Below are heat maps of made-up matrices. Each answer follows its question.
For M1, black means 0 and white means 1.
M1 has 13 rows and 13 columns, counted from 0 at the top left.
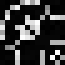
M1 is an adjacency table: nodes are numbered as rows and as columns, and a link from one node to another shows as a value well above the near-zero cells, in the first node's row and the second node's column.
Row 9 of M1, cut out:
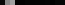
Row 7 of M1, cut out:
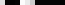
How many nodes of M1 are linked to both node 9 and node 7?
0
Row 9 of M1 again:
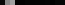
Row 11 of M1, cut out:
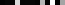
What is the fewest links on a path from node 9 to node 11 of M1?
3
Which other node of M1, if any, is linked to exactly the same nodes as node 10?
node 12
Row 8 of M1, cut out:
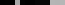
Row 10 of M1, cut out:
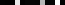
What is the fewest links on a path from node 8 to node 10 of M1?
1
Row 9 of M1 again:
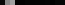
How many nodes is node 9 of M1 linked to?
2
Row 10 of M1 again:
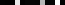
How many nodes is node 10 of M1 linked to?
3
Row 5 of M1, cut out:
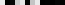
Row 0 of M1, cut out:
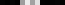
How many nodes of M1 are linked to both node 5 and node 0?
3
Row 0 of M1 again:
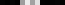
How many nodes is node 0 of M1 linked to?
4
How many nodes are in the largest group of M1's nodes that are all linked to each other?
5
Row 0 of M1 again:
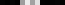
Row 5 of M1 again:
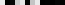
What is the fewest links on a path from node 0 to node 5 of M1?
1
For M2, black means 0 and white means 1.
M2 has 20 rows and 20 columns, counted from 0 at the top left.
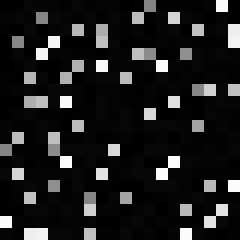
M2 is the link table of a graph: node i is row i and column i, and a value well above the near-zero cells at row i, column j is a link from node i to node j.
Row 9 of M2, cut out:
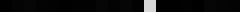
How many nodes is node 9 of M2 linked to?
1
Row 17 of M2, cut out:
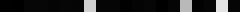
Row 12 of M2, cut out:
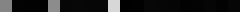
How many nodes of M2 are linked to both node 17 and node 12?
0
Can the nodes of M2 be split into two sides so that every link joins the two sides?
yes
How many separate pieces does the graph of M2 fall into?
1
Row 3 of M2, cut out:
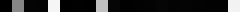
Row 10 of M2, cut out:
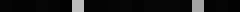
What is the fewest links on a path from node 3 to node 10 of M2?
4
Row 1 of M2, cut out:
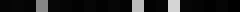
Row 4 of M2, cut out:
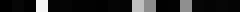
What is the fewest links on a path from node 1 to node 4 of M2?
2
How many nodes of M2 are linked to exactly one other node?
1
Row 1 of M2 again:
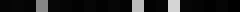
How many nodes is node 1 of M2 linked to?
3
